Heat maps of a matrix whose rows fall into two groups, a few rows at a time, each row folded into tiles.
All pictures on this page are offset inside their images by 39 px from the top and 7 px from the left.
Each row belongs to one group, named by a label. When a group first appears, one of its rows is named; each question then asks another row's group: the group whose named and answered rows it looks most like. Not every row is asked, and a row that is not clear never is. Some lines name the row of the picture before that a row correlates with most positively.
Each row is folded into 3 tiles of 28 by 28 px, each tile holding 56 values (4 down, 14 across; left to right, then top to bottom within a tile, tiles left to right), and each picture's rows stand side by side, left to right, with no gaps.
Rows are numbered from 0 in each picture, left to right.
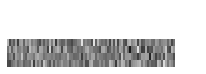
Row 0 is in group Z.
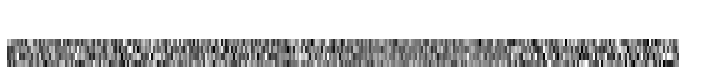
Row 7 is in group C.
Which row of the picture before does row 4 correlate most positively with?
1
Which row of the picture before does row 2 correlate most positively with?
1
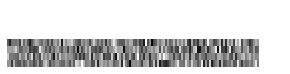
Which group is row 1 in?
C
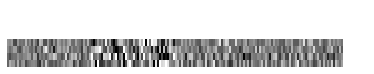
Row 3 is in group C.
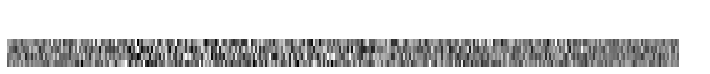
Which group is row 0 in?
C
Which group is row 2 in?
Z
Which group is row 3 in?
C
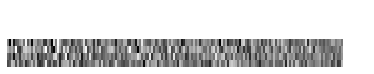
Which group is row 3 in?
Z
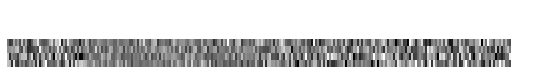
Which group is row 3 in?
C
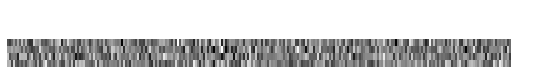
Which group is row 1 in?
C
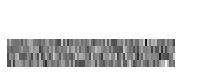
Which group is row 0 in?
C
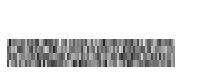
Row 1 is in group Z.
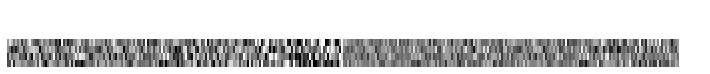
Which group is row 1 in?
C
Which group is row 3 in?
Z
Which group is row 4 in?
C
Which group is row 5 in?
Z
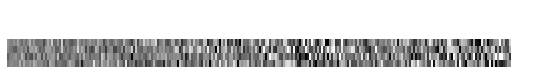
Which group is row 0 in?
C
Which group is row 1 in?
Z
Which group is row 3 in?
Z
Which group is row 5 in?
C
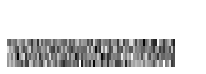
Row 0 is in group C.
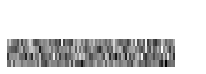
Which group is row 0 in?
C
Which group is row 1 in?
C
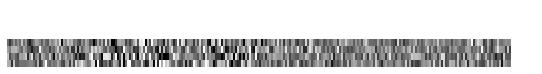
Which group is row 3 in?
Z
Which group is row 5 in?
C
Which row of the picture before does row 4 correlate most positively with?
0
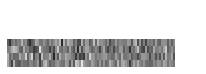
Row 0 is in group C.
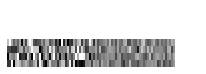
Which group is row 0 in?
C
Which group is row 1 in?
Z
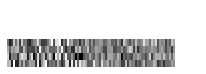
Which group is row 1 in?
Z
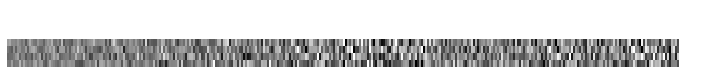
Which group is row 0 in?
C
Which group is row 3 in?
Z
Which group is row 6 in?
Z
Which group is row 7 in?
Z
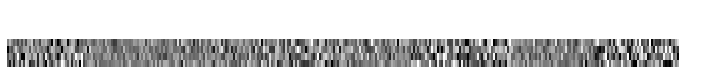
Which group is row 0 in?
C
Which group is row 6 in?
C
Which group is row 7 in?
C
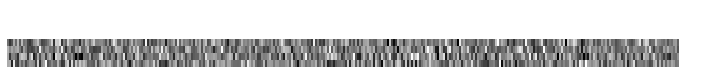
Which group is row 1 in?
C
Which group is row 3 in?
C
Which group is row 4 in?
C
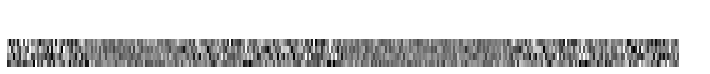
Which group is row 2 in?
C
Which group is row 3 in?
C
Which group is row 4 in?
Z
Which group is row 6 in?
C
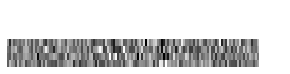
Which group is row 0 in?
Z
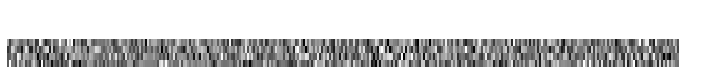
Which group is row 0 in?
Z
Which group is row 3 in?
Z
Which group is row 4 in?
Z
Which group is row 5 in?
Z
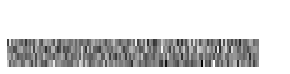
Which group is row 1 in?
C
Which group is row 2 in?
Z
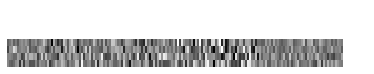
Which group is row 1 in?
C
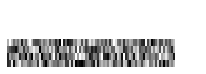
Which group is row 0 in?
C
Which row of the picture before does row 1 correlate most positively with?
1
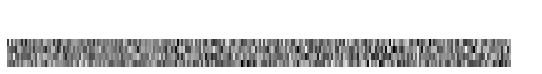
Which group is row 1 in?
Z
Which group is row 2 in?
Z
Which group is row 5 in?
Z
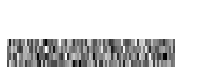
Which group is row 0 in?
Z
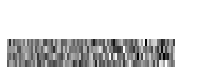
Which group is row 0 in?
Z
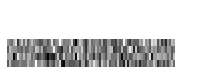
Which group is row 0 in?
Z
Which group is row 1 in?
Z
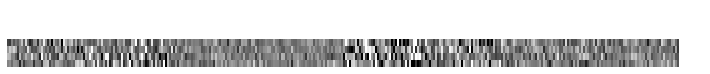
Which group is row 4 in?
C
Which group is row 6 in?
C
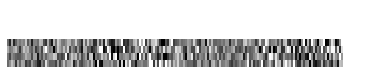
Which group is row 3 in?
Z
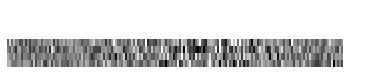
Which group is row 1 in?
C
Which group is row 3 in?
C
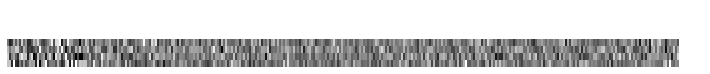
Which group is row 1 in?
Z
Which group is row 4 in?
Z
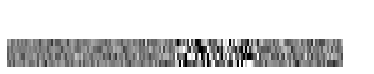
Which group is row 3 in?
C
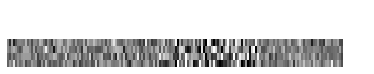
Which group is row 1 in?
C
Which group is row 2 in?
Z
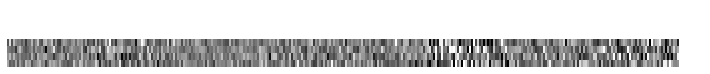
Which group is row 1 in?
Z
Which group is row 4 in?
Z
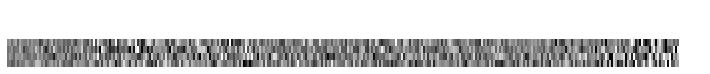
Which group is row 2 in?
C
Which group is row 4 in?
Z
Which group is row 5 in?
C
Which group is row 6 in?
C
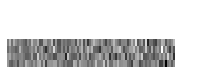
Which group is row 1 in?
C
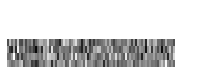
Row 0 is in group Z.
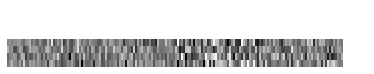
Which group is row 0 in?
C
